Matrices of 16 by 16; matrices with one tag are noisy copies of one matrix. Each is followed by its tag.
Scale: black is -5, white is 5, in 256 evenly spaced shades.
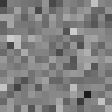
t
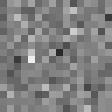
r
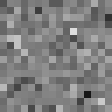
t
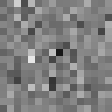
r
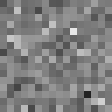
t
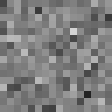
t
